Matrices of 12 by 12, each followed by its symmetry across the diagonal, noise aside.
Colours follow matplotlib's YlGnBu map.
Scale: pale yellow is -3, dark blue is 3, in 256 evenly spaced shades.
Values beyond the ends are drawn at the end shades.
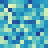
neither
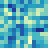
antisymmetric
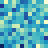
antisymmetric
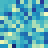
antisymmetric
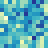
neither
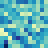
neither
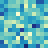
neither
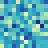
antisymmetric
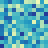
antisymmetric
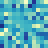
antisymmetric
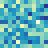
neither
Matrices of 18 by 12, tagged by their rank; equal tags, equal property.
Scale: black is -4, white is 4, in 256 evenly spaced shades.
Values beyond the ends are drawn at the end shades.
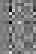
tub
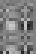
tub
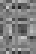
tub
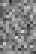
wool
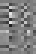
tub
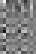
tub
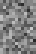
wool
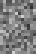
wool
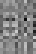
tub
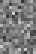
wool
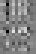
tub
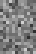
wool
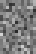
wool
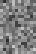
wool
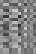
tub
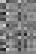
tub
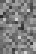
wool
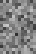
wool
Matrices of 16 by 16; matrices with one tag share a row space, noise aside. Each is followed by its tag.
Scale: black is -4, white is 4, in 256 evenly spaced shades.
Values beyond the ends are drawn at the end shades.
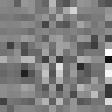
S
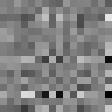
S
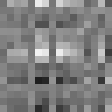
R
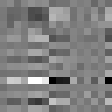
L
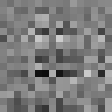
R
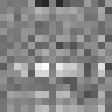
R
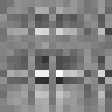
R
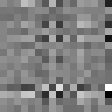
S
